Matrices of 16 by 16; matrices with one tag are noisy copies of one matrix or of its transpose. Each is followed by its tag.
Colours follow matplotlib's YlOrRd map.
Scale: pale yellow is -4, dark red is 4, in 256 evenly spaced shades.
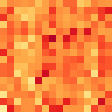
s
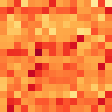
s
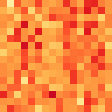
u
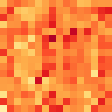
s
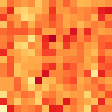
s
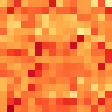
s
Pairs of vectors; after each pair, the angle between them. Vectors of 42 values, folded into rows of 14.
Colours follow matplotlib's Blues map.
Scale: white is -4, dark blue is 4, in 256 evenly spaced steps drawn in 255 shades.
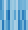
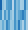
partly aligned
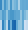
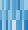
nearly opposite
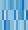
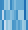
partly opposed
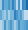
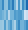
nearly parallel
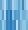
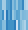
nearly parallel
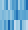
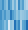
nearly opposite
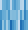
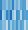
orthogonal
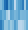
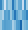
partly opposed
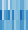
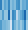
orthogonal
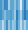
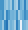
partly aligned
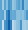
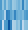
nearly parallel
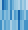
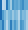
partly opposed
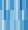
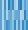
partly aligned
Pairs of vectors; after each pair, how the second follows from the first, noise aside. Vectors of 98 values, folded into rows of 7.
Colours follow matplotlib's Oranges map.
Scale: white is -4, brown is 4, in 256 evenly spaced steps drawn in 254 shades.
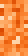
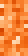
copied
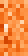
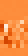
partly zeroed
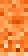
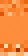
partly zeroed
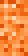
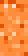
partly zeroed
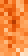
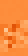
partly zeroed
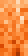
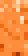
partly zeroed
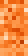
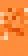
partly zeroed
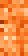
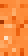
partly zeroed
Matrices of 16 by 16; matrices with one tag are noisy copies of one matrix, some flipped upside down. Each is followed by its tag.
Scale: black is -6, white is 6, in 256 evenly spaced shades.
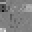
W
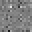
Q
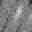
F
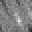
F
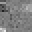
W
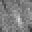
F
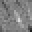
F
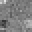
W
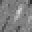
F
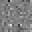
Q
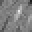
F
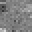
W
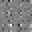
Q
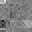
W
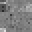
W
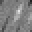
F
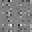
Q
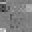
W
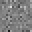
Q
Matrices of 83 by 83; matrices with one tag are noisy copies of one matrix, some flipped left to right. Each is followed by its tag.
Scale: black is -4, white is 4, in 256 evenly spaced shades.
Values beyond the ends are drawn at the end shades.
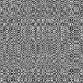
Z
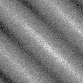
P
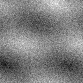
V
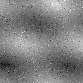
V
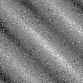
P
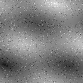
V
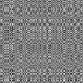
Z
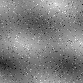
V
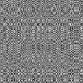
Z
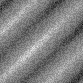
P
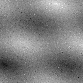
V
